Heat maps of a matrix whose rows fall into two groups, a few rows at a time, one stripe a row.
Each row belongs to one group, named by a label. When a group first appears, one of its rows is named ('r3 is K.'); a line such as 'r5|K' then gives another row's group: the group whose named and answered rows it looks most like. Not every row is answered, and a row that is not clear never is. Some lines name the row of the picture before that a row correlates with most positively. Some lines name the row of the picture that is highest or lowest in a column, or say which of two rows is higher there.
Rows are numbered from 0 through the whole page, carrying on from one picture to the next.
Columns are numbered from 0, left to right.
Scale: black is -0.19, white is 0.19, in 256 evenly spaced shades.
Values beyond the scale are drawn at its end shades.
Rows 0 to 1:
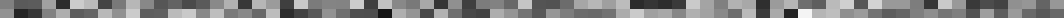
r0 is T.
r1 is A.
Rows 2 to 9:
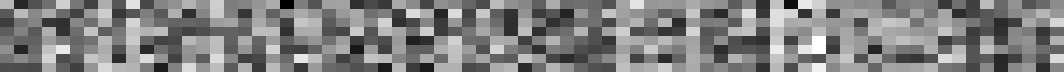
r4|T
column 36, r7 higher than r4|Yes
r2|A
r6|A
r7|A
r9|A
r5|T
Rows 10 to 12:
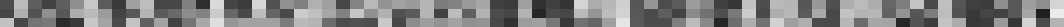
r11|T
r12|T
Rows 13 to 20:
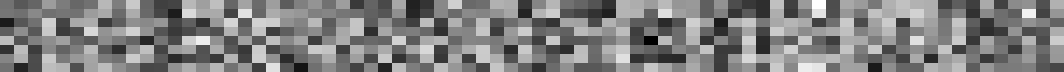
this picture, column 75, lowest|20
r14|A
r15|T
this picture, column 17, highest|14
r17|A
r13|A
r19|T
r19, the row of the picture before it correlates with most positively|11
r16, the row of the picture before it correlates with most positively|11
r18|T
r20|A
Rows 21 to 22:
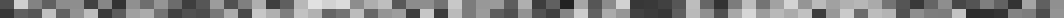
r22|T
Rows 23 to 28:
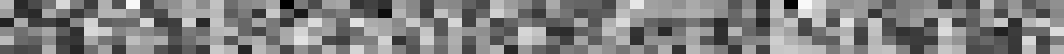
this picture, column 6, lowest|23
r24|A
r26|T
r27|T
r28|T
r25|T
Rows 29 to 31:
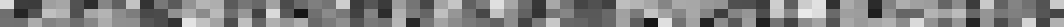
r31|A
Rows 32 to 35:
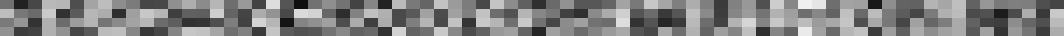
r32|A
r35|A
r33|T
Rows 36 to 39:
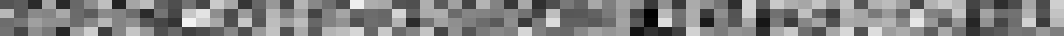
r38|A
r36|T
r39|T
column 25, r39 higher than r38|Yes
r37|A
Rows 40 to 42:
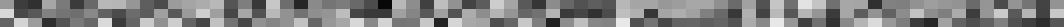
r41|A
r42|T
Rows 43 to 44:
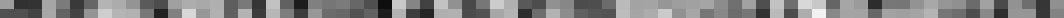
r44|A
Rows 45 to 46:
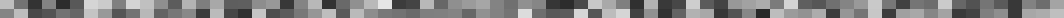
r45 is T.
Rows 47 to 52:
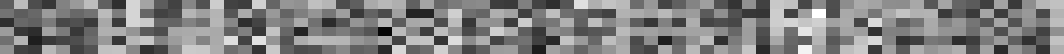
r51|T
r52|A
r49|T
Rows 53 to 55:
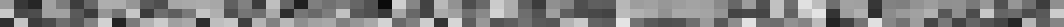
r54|A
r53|A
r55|T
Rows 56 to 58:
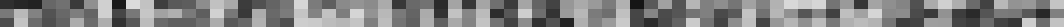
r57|T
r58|T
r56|T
